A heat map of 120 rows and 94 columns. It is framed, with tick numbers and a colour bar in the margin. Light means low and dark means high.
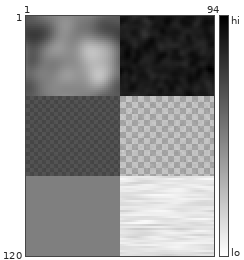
It is made of 3 by 2 panels. Panel 1,1: middling, smooth, strong in contrast. Panel 1,2: very high, blotchy, faint in contrast. Panel 2,1: high, checkered, faint in contrast. Panel 2,2: low, checkered. Panel 3,1: middling, flat. Panel 3,2: very low, streaked across, faint in contrast.
